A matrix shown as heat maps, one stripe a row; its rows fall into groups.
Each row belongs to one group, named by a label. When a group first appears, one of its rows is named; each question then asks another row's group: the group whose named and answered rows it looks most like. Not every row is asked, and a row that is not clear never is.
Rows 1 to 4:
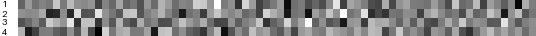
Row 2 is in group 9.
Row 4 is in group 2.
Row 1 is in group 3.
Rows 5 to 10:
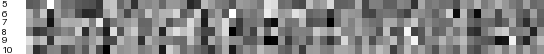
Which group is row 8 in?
2
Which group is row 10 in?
2
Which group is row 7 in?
3
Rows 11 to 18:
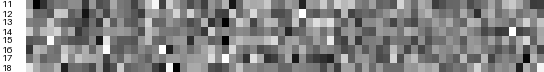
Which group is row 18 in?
2
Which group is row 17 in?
3
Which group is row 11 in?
2
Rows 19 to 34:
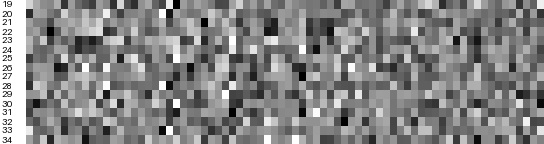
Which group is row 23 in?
9
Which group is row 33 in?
2
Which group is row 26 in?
9
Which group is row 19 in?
2
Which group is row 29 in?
3
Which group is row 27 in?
9
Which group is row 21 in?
3
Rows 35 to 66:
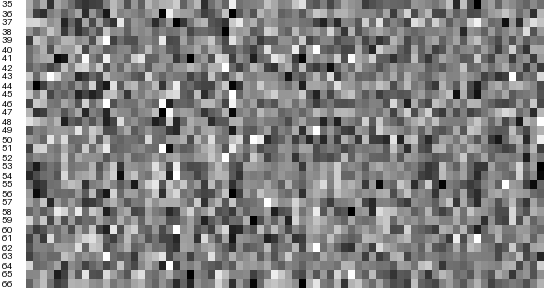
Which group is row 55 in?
2
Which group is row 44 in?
2
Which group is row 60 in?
2
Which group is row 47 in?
2
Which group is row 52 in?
3
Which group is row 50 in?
3
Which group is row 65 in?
9
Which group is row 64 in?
2
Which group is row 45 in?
9
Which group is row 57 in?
9
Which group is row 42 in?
3
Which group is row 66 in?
9
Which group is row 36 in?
2
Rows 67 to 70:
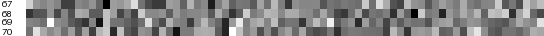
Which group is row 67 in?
2
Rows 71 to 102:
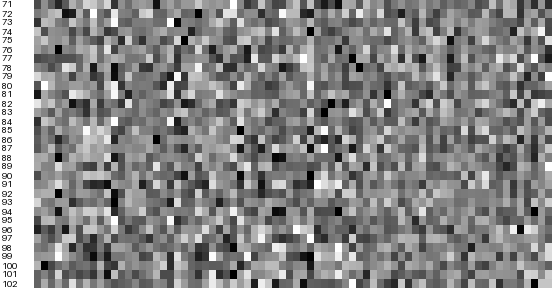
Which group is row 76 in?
3
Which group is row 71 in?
3
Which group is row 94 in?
3
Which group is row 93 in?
2
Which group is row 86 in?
3
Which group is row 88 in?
3
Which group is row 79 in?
2
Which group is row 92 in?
3
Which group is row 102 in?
3
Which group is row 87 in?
9
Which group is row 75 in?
2
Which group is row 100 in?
2
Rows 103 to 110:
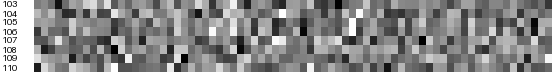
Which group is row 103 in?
3
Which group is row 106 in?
3
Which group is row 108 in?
2
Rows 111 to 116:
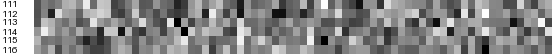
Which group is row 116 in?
9
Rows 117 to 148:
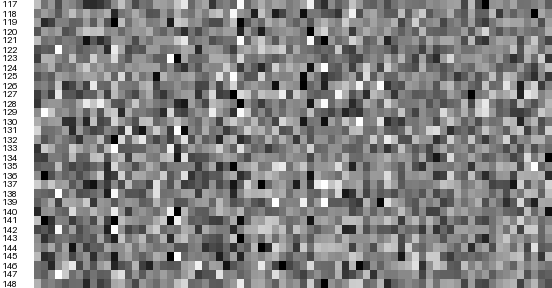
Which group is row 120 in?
9
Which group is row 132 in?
2
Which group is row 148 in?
9
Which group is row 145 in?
2
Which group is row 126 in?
9
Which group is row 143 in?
2
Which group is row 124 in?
9
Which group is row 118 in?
3
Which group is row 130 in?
9
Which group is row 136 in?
2
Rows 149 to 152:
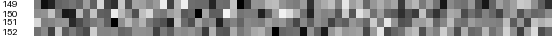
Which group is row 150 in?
9
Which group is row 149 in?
2
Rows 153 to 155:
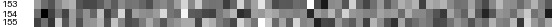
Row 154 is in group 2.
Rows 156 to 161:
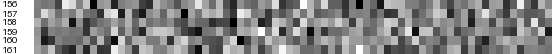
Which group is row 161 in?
9
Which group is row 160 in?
2
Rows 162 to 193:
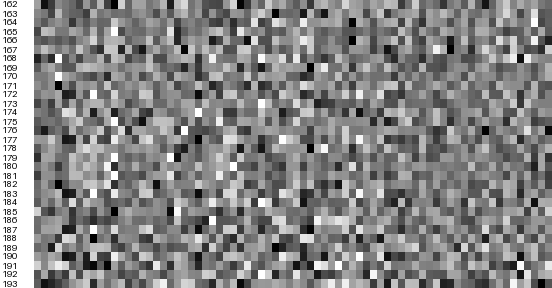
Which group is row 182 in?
3
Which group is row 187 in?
9
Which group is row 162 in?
2
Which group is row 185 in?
2
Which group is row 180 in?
3
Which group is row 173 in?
3
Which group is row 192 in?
3
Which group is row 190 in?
9
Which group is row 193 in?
2
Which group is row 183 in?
9
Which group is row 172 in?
9
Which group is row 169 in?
9
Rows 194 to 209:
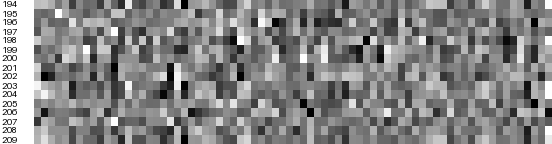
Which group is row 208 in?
2
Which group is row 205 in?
3
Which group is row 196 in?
3
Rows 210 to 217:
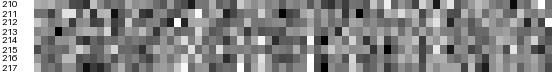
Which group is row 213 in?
3
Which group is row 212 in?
2
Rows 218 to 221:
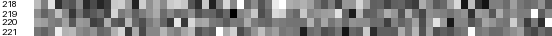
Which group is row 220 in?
2
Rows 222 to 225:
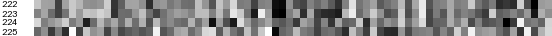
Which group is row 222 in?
3
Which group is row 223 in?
3
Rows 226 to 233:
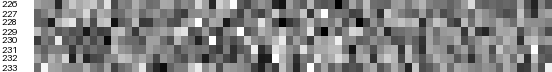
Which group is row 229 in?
9
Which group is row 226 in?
3
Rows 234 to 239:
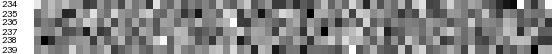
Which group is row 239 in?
3
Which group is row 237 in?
9
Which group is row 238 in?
2
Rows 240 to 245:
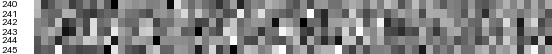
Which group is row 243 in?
9
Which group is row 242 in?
9
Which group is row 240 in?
2
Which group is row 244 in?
3
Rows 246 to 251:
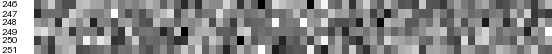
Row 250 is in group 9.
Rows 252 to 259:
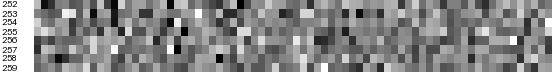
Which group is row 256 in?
3
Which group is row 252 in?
2
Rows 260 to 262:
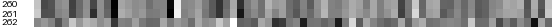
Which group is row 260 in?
2
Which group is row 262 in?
3
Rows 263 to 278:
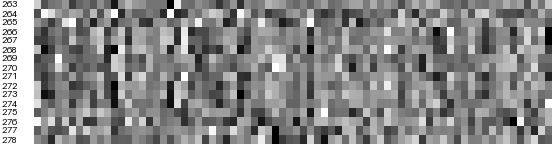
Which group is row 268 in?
2
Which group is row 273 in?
2
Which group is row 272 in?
2
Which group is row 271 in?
2
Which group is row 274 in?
2
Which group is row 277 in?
3
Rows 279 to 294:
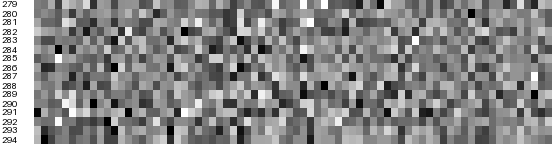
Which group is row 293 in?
2
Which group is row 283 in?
2
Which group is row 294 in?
2
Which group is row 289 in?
3
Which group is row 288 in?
9
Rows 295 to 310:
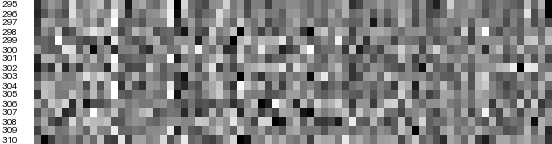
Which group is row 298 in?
9
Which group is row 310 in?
2
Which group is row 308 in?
3
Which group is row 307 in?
9
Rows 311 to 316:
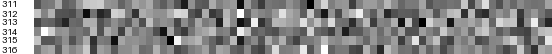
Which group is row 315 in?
2
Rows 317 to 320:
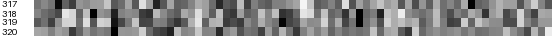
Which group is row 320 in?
2
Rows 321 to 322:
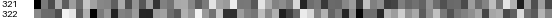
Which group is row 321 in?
3
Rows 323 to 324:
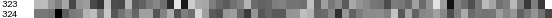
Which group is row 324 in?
3
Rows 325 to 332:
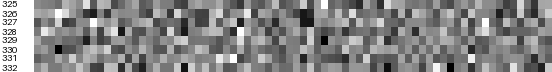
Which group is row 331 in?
3
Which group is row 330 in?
3
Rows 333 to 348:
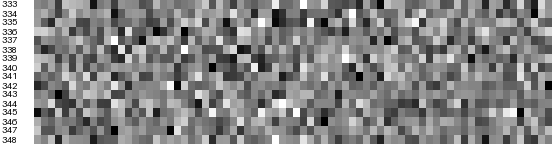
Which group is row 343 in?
3
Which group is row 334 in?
3
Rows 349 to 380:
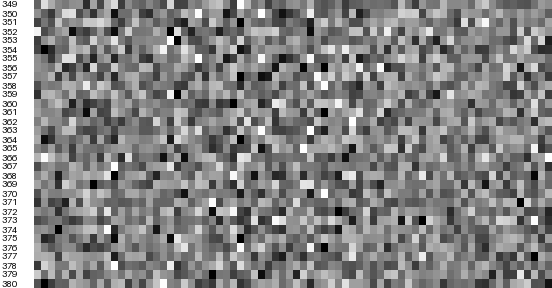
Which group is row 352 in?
2
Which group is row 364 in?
2
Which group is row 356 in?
9
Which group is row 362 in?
3
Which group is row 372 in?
3
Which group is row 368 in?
3
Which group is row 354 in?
2
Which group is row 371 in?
3
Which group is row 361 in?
9
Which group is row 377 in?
3
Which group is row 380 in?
2
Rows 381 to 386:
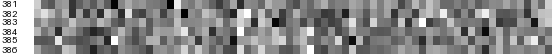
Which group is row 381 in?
2
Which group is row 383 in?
3
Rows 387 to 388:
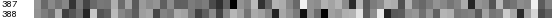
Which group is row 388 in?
9
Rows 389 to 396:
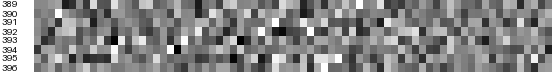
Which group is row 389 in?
9
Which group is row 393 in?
2
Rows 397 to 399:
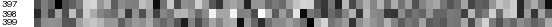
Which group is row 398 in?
3
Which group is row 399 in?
9
